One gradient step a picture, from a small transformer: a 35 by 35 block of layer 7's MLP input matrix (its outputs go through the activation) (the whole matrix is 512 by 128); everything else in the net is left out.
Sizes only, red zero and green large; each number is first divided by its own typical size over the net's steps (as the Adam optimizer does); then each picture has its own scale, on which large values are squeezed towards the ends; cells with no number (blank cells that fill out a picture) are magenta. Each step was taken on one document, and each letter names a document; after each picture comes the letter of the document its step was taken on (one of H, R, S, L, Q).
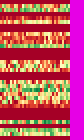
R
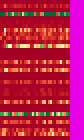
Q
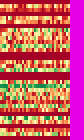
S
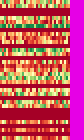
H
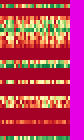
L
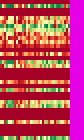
L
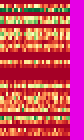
S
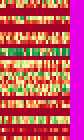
H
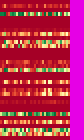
Q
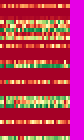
L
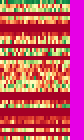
H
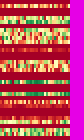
R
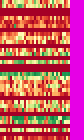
H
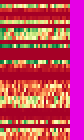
S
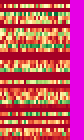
R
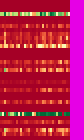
Q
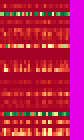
Q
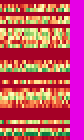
R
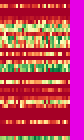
L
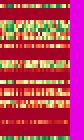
L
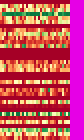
R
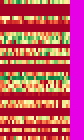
H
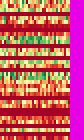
H
